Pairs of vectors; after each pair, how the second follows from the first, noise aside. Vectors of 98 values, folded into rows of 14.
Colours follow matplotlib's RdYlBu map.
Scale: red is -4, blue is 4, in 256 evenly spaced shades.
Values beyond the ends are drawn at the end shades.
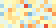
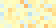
shrunk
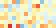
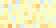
shrunk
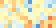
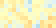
shrunk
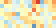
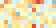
sign-scrambled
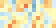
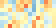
copied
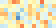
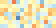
sign-scrambled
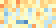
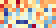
scaled up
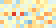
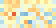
sign-scrambled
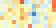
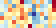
scaled up
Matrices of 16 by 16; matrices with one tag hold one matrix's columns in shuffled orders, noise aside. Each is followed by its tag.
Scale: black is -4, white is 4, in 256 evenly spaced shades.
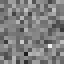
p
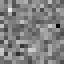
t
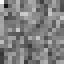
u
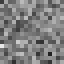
p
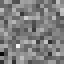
p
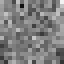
u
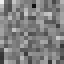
u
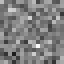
p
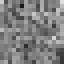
u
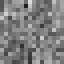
u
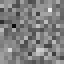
t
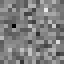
t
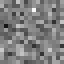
t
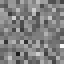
p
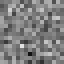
p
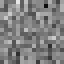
u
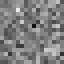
t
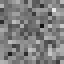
t
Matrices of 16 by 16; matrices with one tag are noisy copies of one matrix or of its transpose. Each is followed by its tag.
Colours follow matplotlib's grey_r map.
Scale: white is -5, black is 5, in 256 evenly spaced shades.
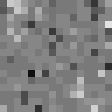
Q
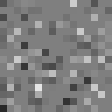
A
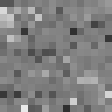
Q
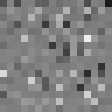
A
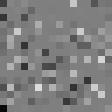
A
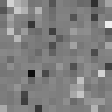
Q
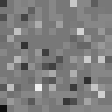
A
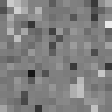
Q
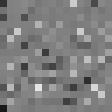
A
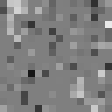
Q
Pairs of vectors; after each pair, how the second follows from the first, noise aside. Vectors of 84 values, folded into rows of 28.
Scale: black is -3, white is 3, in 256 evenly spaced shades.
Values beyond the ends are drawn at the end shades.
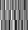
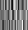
reversed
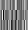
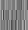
shrunk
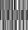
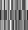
reversed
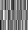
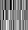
sign-scrambled
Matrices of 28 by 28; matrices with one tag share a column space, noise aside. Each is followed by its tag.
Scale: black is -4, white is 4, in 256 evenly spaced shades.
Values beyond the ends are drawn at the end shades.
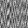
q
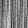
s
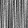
s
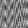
q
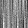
s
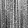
s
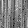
s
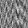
q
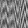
q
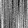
s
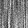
s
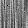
s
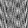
q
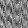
q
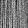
s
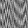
q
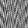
q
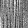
s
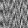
q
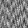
q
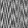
q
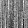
s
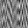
q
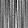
s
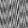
q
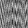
q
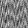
q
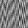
q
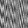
q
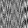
q
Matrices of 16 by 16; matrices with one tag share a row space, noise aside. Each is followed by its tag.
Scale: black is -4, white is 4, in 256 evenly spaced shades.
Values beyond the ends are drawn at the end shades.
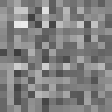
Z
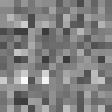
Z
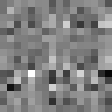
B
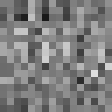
Z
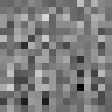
Z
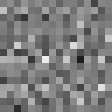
Z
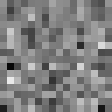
B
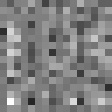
B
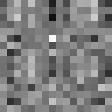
B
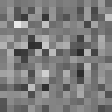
Z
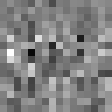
B
